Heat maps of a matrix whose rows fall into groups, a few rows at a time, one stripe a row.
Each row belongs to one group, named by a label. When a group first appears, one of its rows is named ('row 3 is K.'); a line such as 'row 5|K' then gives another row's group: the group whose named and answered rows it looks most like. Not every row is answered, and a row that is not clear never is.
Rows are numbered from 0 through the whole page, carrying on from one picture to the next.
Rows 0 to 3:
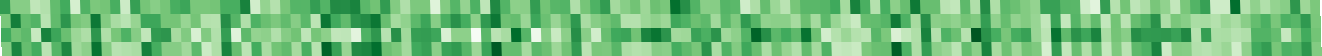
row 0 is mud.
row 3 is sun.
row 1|sun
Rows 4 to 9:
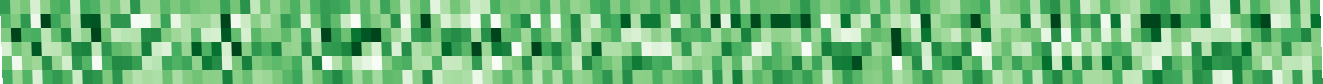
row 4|mud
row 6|sun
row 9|mud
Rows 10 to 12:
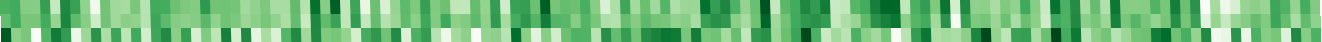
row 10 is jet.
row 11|jet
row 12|mud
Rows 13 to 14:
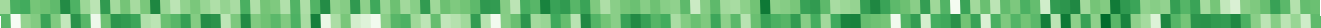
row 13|jet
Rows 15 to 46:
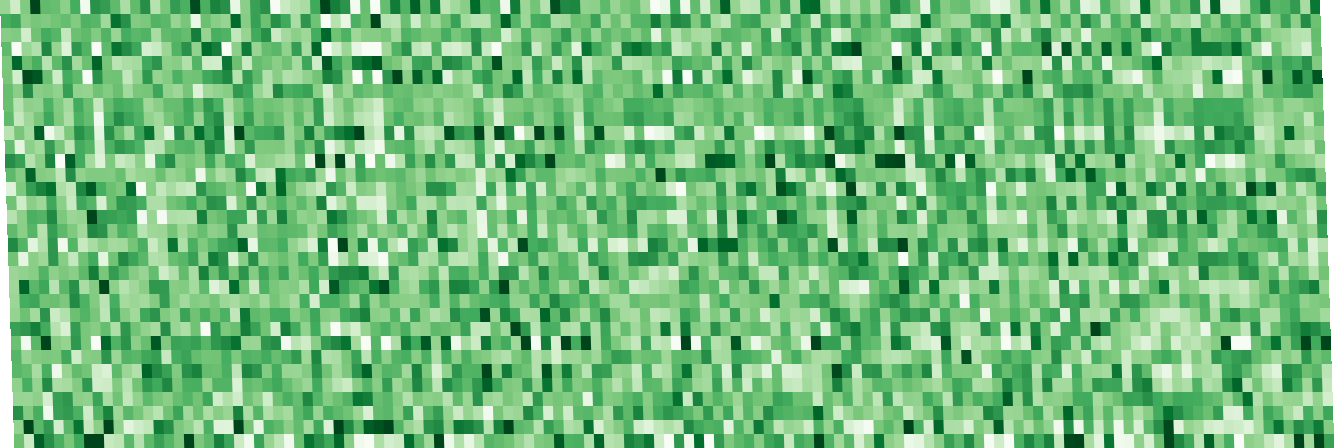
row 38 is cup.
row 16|cup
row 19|sun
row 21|cup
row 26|jet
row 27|cup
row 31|mud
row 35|sun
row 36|jet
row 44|mud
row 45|sun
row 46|jet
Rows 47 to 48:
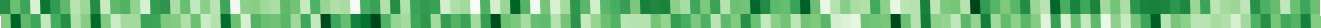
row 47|mud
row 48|sun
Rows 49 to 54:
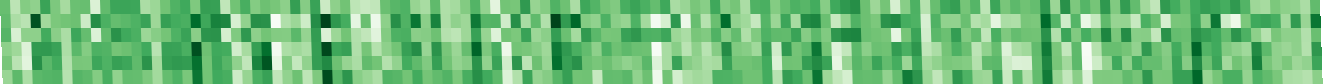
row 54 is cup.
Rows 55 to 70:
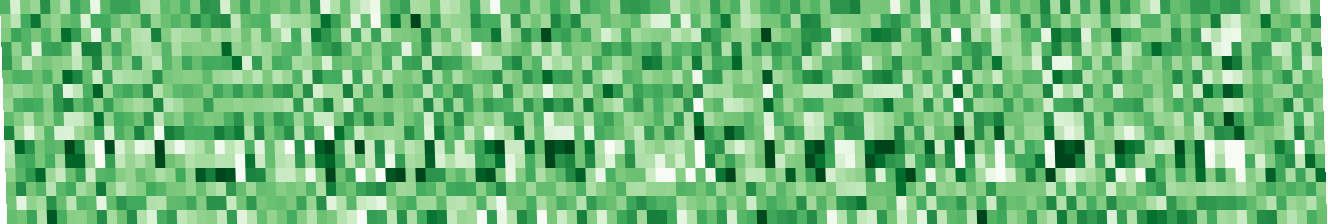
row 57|jet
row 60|jet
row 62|jet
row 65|jet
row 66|jet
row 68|sun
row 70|mud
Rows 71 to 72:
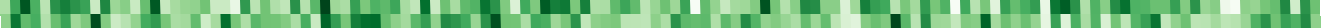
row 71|jet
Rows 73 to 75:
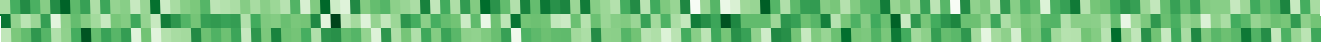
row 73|jet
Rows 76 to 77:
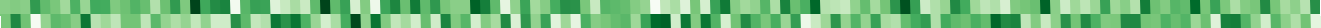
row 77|cup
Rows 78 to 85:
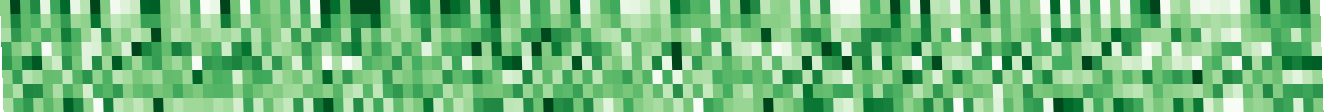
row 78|sun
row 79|sun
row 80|jet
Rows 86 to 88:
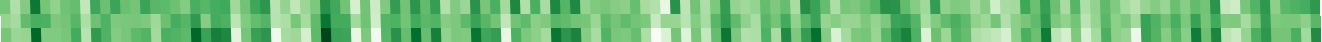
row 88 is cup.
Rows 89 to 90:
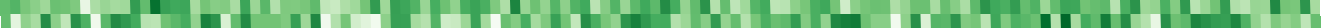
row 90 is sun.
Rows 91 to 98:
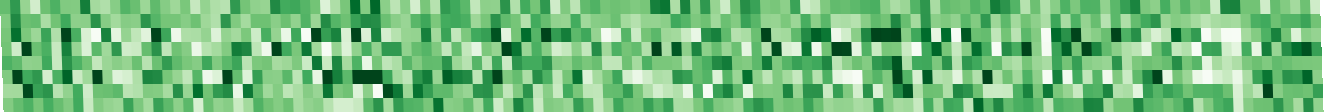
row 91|cup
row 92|sun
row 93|jet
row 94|cup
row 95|jet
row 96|sun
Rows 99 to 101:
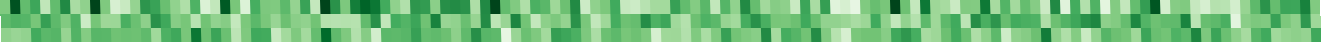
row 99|sun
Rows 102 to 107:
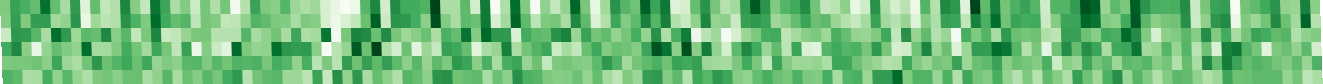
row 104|jet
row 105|cup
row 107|jet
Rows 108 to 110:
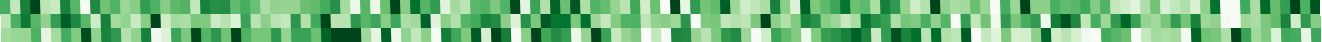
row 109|jet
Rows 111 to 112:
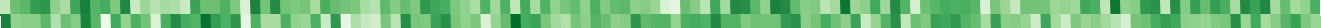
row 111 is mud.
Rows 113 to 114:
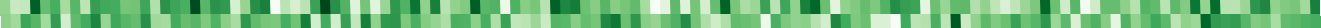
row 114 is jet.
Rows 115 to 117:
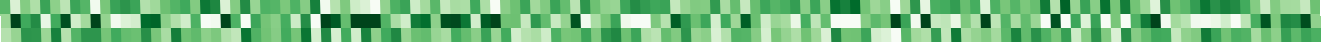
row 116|sun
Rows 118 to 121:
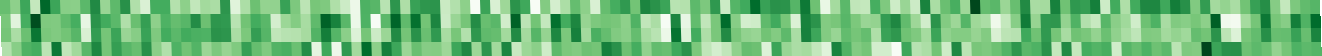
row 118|mud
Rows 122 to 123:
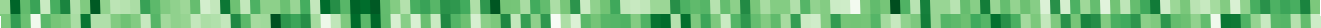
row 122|sun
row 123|cup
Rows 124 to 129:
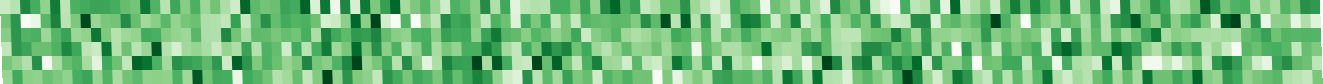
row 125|cup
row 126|sun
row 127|jet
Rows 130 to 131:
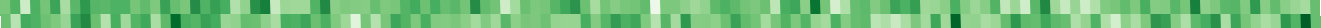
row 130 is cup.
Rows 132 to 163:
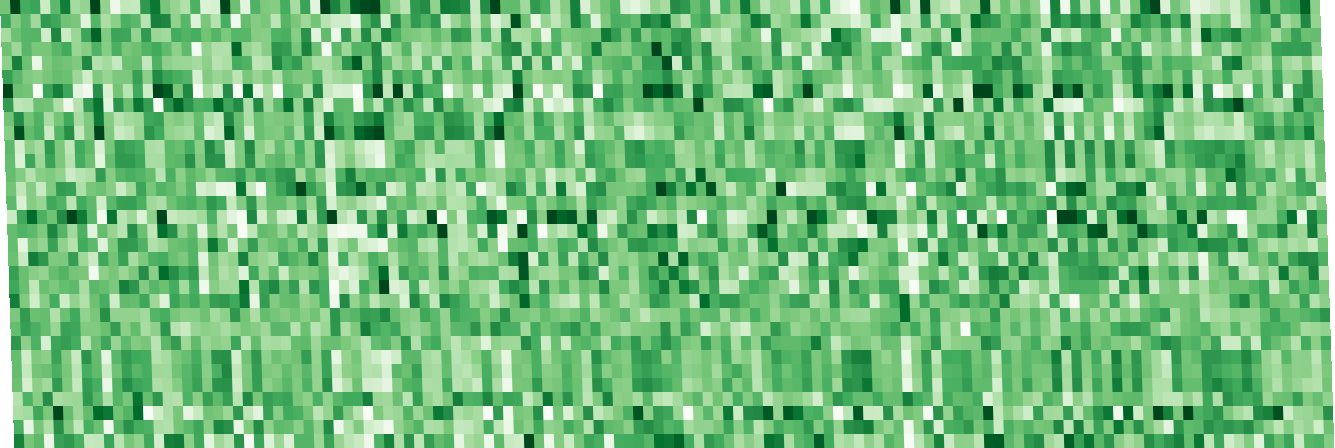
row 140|sun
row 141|sun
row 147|jet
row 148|mud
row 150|cup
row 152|cup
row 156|mud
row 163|mud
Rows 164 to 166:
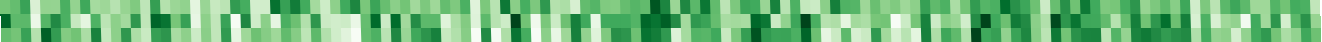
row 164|cup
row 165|mud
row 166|mud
